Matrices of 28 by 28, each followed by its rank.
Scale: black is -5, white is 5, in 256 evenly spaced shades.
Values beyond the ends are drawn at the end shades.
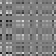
one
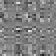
three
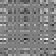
two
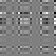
one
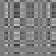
one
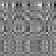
two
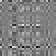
two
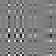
one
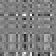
two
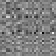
three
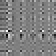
two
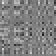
three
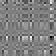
two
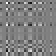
one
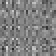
three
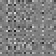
three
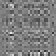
three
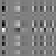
one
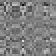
three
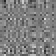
three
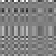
one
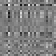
two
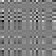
one
